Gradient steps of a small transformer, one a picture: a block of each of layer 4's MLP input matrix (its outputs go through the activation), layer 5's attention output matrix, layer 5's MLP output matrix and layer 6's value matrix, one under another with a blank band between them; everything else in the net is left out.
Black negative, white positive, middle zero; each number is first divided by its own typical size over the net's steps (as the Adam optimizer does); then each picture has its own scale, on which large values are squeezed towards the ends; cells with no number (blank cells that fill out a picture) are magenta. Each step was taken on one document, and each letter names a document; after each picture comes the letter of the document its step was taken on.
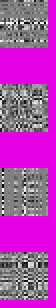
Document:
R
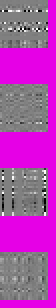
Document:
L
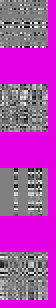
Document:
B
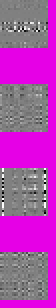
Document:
L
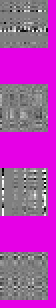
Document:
L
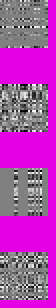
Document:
B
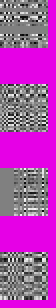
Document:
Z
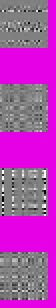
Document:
L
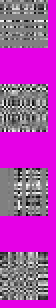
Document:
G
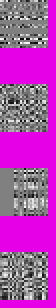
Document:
Z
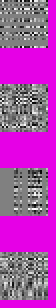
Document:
B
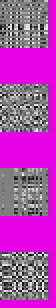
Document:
R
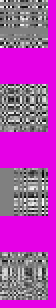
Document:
Z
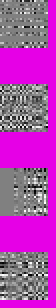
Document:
B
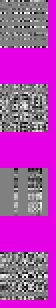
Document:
B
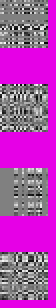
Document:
R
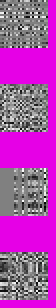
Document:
R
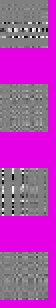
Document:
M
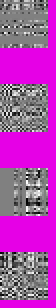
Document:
G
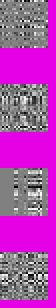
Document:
B
